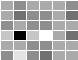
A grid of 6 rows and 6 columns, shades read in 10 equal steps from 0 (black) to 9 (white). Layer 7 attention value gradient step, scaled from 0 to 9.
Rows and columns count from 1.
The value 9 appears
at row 4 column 4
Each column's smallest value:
5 0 5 4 6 4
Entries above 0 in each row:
6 6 6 5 6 6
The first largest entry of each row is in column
1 1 2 4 1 2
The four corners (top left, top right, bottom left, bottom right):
6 5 5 6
